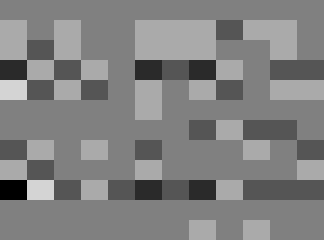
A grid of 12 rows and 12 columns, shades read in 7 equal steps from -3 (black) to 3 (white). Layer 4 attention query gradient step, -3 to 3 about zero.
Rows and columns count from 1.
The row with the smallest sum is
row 10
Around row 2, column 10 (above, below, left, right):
0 0 -1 1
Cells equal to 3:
0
